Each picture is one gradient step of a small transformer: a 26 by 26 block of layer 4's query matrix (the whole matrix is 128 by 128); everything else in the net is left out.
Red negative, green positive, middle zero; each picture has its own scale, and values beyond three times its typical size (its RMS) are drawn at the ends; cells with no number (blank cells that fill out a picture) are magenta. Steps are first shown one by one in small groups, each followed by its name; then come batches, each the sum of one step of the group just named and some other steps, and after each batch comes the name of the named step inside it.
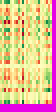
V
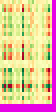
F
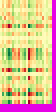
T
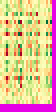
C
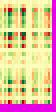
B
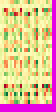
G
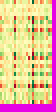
V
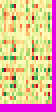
G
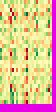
F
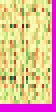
G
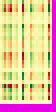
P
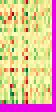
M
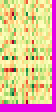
M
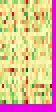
M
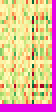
M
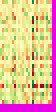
M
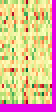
M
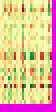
P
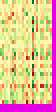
M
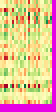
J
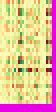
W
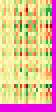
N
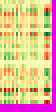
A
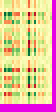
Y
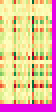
J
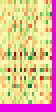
N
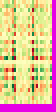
A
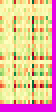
J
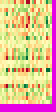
J
